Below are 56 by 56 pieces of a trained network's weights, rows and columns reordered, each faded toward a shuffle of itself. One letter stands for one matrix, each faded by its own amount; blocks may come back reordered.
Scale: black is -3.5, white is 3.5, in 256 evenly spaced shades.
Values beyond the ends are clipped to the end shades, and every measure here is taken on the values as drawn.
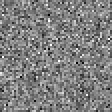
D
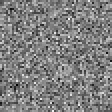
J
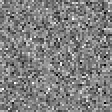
D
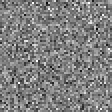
D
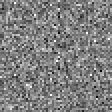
D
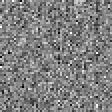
D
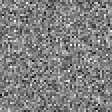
D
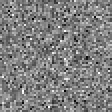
D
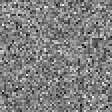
J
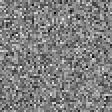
J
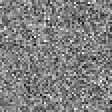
D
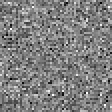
D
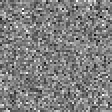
D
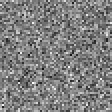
J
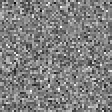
D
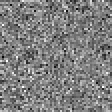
D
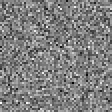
J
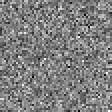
J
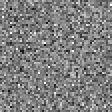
D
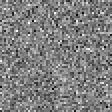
D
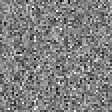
D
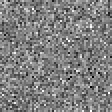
D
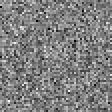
J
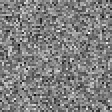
J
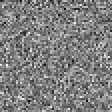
J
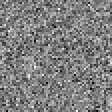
J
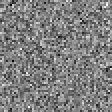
J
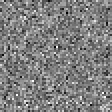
D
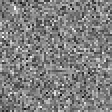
J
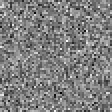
J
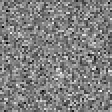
J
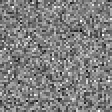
J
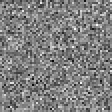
J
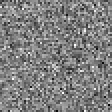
J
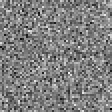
J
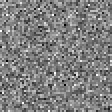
D
